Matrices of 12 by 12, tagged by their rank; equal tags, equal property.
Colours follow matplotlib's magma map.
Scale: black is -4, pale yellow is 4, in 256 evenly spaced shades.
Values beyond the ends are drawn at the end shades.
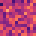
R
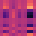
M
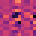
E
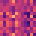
E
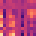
E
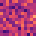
R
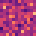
R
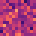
R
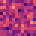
R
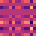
M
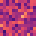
R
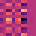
M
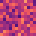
R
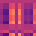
M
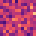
R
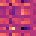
E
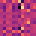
E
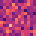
R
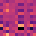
E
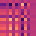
M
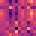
E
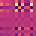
M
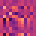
E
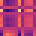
M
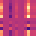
M
